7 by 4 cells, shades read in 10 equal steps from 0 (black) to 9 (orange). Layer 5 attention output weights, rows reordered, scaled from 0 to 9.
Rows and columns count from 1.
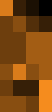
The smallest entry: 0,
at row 1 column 4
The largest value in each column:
8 8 6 9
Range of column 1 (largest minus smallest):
4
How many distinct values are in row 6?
3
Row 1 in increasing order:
0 1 2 8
